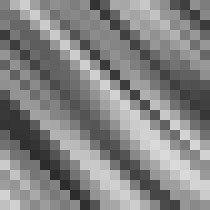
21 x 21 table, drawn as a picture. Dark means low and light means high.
The middle left is the ninth with the lowest average. Neither half mirrors the other. The ninth with the highest average is the bottom right.
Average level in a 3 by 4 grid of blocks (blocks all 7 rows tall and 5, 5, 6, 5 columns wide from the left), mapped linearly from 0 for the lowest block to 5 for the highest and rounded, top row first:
1 2 2 2 | 0 1 4 0 | 2 2 3 5
